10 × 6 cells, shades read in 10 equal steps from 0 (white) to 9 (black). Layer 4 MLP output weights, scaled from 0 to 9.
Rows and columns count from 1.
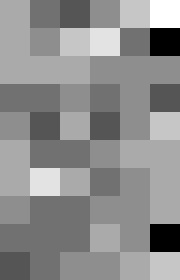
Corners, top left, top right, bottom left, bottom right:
3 0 6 2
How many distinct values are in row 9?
4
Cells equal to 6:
5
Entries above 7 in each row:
0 1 0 0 0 0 0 0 1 0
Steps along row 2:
up down down up up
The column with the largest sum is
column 2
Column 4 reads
4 1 4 5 6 4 5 4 3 4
